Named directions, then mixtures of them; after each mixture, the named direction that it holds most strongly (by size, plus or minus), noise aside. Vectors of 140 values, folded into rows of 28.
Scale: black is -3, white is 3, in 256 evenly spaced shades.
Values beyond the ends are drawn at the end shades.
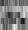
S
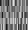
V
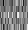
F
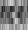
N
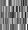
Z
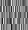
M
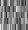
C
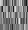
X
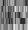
S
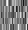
Z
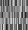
V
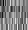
V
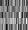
V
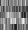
S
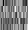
X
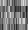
S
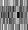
F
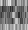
N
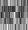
N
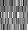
F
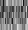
N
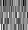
F
